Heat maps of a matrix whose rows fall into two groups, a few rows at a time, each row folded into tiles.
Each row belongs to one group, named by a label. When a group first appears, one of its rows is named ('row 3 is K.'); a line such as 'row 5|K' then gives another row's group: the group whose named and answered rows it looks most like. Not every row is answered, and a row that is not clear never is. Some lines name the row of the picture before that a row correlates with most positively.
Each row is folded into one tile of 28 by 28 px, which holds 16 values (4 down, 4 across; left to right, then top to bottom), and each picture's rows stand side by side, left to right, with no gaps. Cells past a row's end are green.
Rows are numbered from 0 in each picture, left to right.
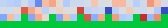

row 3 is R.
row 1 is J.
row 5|R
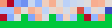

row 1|J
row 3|R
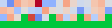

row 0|J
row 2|R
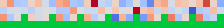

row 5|J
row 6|R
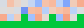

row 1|J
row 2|J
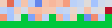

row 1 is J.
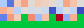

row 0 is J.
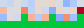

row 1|R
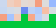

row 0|R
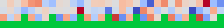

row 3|R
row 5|J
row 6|R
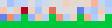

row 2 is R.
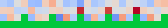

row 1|J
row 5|J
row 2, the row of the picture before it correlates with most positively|0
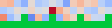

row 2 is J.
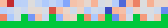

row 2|J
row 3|R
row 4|J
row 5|R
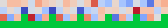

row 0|R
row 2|R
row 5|J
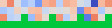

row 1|J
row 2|R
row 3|J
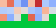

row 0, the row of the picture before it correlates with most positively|0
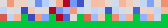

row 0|R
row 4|R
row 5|J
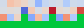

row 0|R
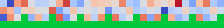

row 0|J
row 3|R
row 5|R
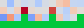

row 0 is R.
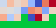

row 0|R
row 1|J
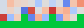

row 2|J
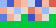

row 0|J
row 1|J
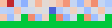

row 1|R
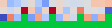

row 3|R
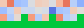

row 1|R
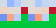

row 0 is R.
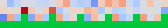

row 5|R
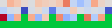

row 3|R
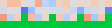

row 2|R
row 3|R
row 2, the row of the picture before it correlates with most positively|1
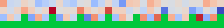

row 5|R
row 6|R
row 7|R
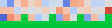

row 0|J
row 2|J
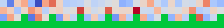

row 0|J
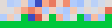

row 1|J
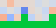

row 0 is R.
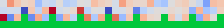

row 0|R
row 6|R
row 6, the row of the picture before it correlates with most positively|0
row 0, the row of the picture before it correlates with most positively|0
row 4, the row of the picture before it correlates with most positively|0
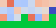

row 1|R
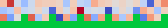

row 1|R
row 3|R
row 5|J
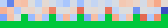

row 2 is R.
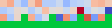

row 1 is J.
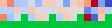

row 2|J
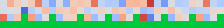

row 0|R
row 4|J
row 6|J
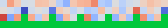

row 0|R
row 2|J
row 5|R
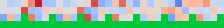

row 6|J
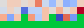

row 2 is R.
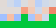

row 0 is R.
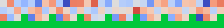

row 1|J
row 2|J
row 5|J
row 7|J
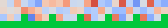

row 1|J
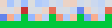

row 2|R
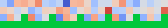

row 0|J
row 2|J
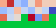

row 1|R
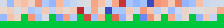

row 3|R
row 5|J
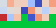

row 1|J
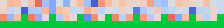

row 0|R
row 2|J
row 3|J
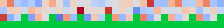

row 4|R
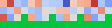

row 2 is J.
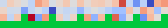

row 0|R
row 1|R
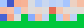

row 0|J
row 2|J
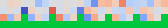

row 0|R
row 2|R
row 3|J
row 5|J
